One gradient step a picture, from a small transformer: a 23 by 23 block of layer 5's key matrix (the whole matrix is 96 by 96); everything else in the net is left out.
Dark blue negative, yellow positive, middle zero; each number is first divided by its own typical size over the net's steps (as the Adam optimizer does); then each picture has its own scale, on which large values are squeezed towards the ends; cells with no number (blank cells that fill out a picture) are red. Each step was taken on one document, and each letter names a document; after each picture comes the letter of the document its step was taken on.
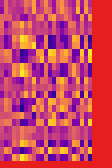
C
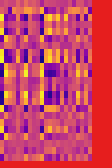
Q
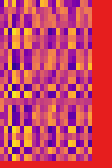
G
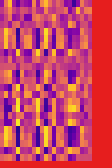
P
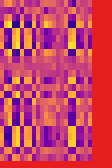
P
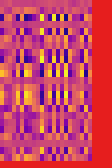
Q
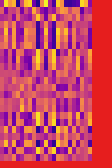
G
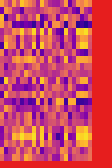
P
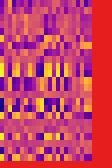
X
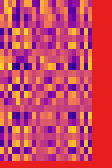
G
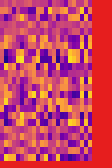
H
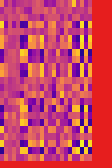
C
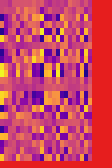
Q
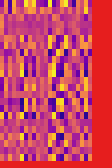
X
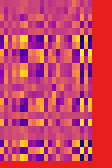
C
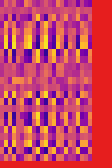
P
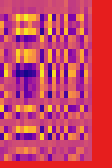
Q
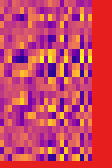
C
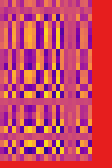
G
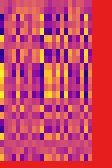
Q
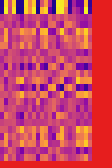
G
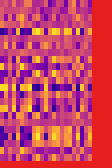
G
